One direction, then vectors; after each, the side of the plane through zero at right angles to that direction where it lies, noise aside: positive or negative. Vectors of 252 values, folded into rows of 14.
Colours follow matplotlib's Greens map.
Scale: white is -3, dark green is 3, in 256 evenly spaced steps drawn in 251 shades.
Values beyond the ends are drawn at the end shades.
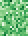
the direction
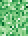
negative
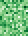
negative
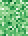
positive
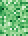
negative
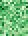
negative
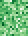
negative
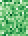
positive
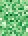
positive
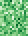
positive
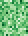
negative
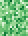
positive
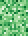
negative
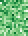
negative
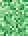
positive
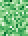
positive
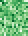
negative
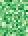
positive
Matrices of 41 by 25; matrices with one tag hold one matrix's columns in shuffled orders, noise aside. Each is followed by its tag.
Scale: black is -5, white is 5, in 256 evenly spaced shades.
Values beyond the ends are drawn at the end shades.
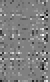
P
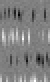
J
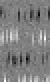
J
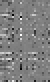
P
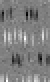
J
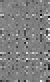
P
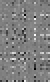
P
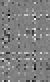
P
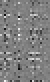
P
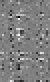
P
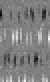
J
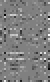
P
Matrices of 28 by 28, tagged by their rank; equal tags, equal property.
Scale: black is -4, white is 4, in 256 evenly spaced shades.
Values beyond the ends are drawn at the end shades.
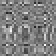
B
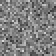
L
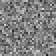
L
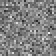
L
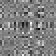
B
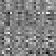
B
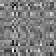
B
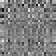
B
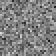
L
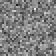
L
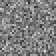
L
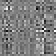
B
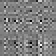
B
